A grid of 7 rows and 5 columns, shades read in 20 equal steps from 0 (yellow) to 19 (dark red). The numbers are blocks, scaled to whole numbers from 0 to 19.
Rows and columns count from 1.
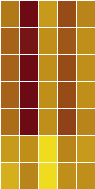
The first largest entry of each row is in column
2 2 2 2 2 4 2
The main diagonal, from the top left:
9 18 7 13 8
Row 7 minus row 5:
-6 -11 -7 -7 -1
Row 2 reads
11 18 7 12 7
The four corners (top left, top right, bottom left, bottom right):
9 8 4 7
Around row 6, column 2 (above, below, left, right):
19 8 6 0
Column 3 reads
6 7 7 7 7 0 0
